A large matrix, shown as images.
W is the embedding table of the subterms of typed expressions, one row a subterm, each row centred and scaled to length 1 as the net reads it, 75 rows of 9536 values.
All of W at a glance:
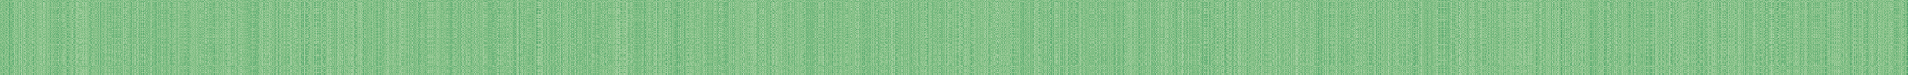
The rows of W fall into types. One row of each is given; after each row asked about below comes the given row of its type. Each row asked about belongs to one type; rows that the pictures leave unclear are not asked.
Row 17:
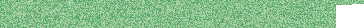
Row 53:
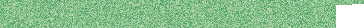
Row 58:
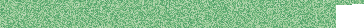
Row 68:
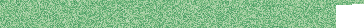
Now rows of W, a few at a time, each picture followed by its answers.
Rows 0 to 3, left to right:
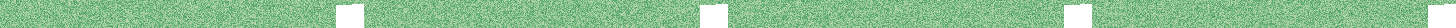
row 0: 68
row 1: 58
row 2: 17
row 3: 53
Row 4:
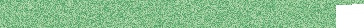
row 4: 68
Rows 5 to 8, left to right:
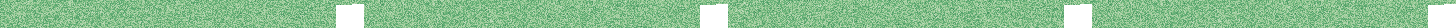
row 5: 17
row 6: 68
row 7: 53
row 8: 68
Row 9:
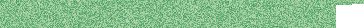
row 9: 68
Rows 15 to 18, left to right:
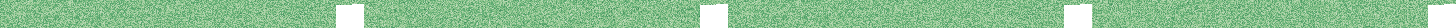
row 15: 17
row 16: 53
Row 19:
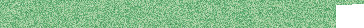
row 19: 53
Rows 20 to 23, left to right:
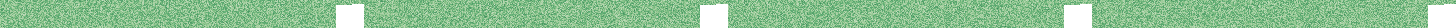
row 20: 58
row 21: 53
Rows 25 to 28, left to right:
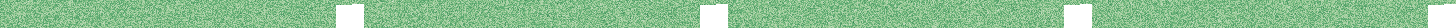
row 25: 17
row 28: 68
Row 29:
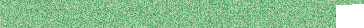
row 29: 58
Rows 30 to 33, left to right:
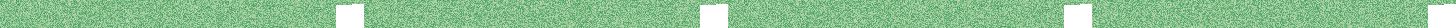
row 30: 68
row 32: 68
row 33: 58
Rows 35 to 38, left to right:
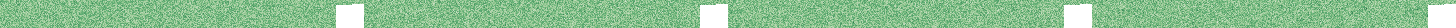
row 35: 68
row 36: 17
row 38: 68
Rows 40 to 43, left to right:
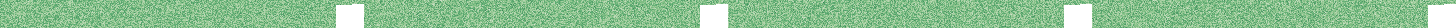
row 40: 17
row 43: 68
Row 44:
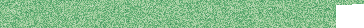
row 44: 53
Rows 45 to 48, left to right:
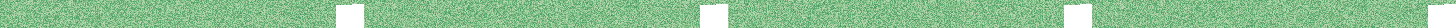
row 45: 17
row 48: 68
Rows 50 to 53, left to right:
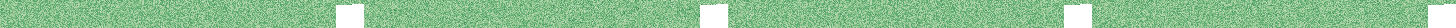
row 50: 58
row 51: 68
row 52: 58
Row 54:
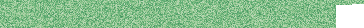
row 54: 53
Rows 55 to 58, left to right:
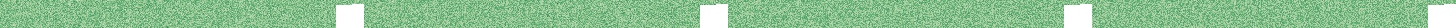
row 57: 17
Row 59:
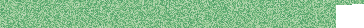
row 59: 58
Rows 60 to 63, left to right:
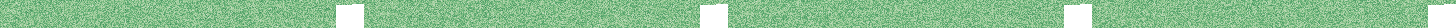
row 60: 53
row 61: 17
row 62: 17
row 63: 53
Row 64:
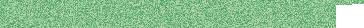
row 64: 53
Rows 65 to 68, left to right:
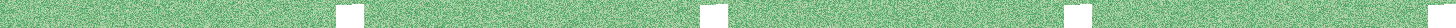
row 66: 68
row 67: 58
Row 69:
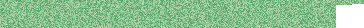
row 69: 58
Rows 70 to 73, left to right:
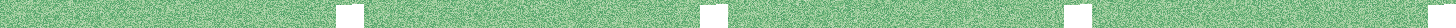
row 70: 17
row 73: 58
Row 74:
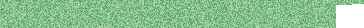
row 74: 58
